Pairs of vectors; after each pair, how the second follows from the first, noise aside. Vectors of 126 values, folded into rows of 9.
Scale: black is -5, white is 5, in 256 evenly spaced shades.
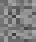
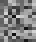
scaled up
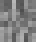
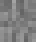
shrunk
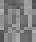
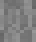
shrunk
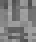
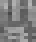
negated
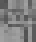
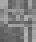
negated
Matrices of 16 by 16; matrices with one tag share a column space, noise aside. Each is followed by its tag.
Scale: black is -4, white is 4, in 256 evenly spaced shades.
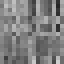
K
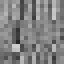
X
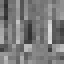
X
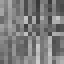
K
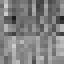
K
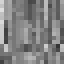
X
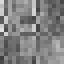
K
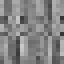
K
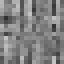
K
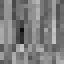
X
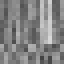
X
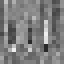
X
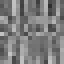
K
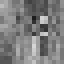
K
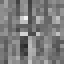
K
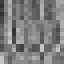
X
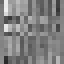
K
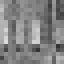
X
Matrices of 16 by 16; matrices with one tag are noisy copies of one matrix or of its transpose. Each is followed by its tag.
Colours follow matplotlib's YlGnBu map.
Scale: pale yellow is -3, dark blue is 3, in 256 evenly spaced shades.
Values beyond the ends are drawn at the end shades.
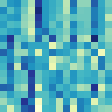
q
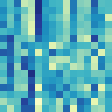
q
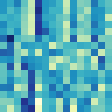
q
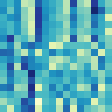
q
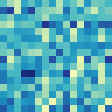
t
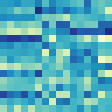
q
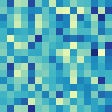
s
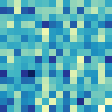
t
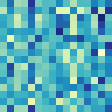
s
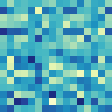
s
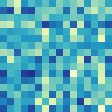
t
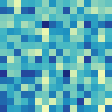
t
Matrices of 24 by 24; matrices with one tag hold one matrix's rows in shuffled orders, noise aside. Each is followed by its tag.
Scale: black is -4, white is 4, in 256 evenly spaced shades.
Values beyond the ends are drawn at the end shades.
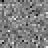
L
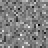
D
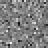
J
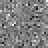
L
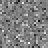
D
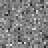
J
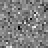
J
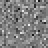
D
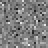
D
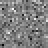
L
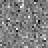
D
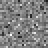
J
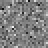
L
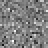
L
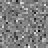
D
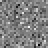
D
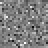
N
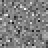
N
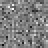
L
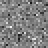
J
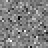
J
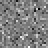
D
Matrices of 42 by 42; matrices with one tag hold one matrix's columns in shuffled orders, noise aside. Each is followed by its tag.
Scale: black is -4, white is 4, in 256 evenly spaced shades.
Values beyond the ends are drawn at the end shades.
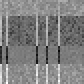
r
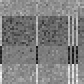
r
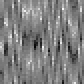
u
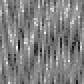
u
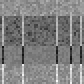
r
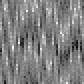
u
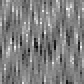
u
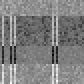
r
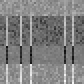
r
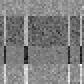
r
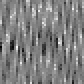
u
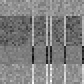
r
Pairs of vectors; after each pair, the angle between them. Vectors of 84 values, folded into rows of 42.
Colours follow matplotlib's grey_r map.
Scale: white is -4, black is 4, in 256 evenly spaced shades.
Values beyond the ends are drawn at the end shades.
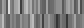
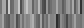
nearly parallel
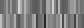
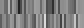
nearly opposite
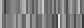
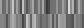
partly aligned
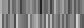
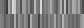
partly opposed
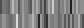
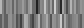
partly opposed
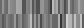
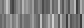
partly opposed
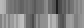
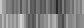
nearly parallel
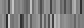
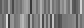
nearly opposite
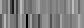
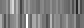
nearly opposite
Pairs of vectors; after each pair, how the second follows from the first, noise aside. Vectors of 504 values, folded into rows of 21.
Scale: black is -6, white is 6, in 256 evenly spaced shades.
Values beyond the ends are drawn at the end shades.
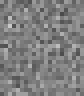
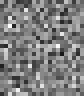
scaled up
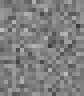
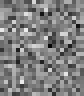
scaled up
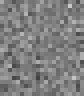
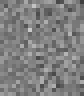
wrapped around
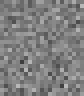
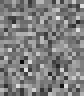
scaled up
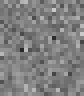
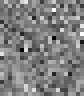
scaled up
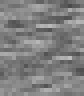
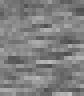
wrapped around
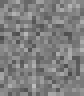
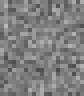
wrapped around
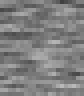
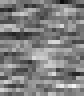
scaled up
